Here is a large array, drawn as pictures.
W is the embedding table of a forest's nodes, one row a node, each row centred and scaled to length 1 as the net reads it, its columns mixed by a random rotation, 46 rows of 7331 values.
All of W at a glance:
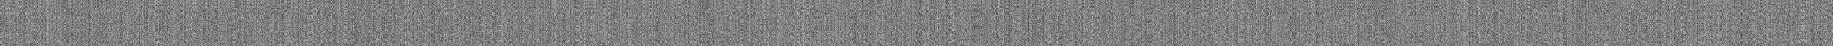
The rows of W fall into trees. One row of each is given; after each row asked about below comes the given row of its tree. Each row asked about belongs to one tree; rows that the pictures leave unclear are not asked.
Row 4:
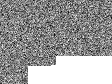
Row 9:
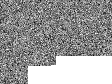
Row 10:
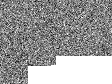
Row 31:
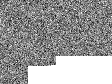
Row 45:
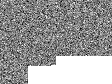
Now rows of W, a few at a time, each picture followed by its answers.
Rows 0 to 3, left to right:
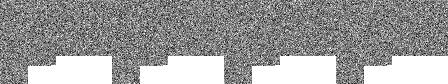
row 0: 45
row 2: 45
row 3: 45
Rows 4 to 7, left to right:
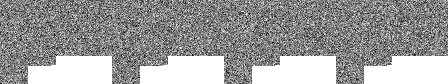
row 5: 10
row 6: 45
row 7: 45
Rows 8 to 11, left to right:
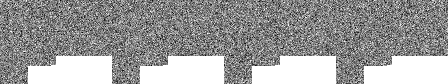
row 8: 4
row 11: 10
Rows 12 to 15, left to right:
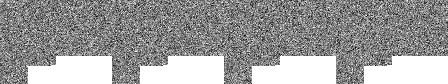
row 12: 4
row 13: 4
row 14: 4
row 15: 45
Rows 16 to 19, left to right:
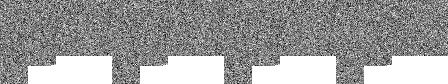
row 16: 10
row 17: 10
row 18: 10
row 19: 31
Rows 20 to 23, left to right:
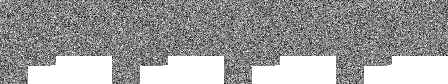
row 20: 4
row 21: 31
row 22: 4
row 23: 10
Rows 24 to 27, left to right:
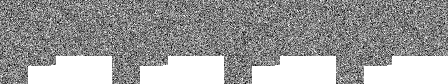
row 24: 31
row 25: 10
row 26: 10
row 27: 4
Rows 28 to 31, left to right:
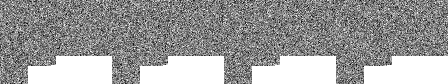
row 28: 10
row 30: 10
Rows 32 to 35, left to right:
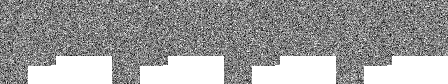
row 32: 9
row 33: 45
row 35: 4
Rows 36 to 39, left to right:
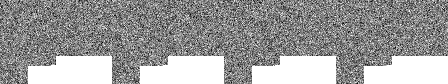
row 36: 9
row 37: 4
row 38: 31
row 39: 10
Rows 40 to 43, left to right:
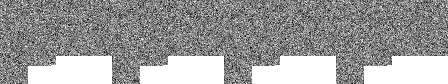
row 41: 4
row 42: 4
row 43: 45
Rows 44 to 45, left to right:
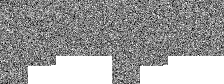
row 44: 31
